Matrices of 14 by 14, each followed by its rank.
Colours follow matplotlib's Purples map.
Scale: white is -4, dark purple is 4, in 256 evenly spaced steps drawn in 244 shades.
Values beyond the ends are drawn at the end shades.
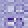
two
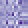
two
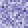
full rank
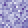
full rank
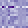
two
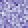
full rank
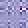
two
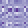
two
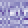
two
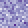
full rank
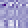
two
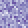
full rank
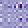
two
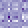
two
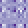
two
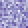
full rank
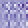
two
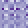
two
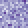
full rank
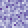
full rank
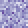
full rank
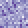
full rank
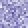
full rank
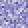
full rank
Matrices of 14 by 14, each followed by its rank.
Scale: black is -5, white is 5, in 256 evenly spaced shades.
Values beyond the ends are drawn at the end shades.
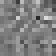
three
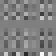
one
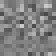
three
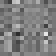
two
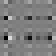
one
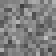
full rank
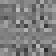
three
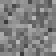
full rank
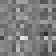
three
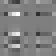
one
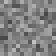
full rank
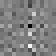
two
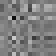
two
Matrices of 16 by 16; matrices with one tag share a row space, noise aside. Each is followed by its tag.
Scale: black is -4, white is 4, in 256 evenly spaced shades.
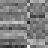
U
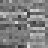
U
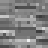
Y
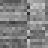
U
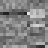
U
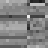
U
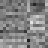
U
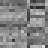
U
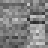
U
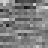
Y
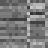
U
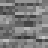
Y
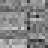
U
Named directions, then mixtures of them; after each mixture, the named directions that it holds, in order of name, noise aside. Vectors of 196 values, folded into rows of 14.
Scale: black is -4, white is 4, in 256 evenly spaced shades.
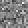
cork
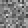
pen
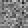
cork, pen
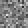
pen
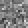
cork, pen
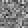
cork, pen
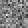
pen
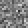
cork, pen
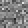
cork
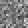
cork, pen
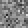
pen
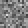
pen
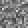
cork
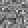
cork
